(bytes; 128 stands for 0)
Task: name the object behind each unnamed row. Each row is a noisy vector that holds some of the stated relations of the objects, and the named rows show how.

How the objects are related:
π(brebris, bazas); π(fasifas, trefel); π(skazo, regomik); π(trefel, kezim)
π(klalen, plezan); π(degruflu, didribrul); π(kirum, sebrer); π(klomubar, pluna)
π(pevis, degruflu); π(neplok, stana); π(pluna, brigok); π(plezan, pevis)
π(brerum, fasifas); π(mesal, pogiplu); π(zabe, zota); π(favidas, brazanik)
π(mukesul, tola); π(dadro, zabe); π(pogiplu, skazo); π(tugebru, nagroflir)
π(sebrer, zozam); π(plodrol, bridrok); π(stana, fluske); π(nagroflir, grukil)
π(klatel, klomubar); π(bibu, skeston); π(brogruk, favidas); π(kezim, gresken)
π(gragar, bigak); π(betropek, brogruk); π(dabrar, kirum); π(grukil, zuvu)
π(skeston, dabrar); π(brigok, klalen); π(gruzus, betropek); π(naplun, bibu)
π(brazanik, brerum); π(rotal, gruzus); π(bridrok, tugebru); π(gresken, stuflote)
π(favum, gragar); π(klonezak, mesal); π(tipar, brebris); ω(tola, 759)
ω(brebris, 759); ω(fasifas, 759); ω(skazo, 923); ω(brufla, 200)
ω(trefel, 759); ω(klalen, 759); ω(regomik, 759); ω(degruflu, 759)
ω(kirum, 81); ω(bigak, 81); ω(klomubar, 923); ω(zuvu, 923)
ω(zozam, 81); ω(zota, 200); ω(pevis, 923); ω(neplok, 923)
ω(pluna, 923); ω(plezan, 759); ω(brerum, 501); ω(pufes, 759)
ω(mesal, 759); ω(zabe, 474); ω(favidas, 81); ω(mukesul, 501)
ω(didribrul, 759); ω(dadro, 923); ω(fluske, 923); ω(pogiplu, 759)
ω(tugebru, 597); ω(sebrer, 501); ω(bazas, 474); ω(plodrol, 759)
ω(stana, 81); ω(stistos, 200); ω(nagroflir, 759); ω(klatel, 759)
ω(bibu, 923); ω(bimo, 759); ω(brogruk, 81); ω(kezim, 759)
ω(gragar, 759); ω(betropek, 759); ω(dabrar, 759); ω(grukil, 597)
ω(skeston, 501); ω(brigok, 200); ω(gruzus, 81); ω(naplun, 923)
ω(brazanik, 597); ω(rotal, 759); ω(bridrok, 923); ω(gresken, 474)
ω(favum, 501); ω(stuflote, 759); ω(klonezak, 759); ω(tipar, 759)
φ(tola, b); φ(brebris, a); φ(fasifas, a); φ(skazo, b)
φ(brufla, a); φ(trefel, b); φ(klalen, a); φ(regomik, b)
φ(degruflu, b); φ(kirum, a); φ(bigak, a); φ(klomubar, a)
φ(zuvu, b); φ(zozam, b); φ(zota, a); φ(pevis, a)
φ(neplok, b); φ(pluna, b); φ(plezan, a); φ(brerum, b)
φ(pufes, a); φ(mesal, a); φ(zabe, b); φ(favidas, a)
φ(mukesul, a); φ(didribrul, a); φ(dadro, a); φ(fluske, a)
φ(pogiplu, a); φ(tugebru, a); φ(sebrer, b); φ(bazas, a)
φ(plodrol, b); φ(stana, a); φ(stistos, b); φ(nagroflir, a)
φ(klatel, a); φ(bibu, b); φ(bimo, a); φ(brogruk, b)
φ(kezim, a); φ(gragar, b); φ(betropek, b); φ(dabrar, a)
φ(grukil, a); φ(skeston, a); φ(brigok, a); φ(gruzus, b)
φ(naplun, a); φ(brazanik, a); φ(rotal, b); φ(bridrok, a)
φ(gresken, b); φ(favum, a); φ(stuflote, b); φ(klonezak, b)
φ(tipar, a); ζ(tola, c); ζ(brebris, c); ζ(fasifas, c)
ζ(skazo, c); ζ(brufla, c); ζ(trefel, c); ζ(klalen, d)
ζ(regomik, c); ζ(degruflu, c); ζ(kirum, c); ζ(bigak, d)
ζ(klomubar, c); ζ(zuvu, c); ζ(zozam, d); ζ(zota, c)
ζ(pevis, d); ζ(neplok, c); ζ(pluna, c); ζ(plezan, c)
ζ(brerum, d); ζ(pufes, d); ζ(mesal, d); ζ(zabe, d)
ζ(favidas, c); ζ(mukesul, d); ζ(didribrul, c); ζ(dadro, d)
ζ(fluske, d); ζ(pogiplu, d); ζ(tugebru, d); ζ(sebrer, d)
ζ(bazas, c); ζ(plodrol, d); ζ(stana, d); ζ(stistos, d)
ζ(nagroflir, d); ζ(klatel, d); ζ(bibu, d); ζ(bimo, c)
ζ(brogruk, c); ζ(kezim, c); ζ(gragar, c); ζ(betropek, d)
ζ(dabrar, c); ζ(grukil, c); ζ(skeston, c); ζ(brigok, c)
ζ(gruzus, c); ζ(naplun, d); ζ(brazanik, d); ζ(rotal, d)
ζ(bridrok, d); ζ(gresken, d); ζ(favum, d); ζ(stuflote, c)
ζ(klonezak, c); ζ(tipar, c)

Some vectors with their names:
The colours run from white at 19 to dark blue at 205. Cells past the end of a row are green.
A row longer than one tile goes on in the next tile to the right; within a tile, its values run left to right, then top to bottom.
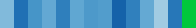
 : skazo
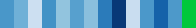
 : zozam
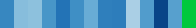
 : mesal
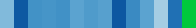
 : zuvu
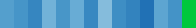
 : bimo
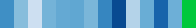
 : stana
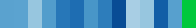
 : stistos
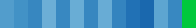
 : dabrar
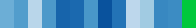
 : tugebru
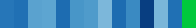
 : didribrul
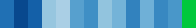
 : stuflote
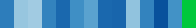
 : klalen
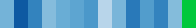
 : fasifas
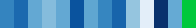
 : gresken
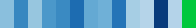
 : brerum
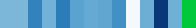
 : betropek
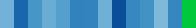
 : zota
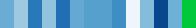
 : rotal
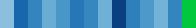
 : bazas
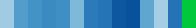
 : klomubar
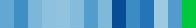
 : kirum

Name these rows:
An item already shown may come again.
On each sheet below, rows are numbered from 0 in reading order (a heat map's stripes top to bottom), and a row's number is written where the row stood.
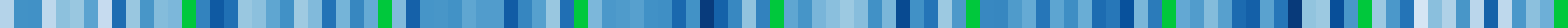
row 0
brogruk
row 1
kezim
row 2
zuvu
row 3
brigok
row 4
kirum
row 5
plezan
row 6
zabe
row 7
gruzus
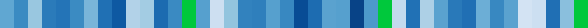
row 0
fluske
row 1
klatel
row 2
brazanik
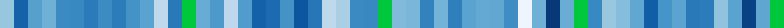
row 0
grukil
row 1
tugebru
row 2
betropek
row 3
plodrol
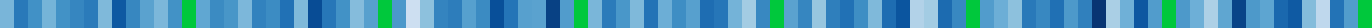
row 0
brufla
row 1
skeston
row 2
klatel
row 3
neplok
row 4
fluske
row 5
sebrer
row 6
naplun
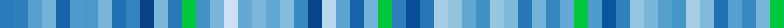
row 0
degruflu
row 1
bigak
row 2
kezim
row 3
trefel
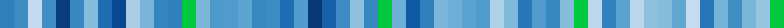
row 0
pevis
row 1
brigok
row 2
fasifas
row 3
favidas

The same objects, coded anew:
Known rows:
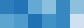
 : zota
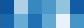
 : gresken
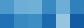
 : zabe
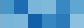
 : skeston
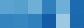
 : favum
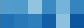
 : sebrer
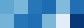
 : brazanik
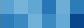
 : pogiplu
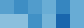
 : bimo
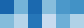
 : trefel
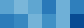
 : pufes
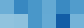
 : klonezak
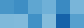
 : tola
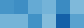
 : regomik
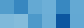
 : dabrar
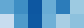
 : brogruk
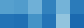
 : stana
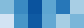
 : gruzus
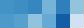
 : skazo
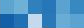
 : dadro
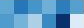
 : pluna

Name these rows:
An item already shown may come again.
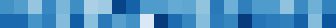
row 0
zozam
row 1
rotal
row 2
klalen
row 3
sebrer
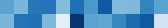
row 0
brazanik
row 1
brigok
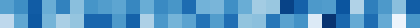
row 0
favidas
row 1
stistos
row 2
kirum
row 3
rotal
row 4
gresken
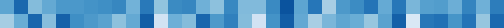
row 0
grukil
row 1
skazo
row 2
bazas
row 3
gruzus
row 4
neplok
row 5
stana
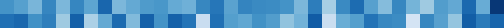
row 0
bigak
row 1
grukil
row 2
naplun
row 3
zuvu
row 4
brufla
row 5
klatel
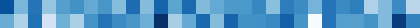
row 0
stuflote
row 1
tugebru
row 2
grukil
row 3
brerum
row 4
didribrul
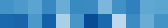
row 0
stistos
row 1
fluske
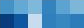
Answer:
pevis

